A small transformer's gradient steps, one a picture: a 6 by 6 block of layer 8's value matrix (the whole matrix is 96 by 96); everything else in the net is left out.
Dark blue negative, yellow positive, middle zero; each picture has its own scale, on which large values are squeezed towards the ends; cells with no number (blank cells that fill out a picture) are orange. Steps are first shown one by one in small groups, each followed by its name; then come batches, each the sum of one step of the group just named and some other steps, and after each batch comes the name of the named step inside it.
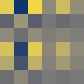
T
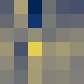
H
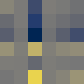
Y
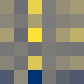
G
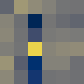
H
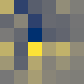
T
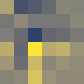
T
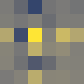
H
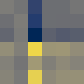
Y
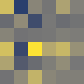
T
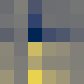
H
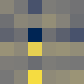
Y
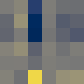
Y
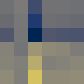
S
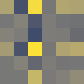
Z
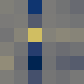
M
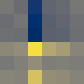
S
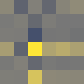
Z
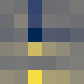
S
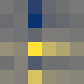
S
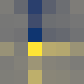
Z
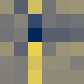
Z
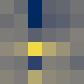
M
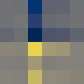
S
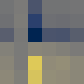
S
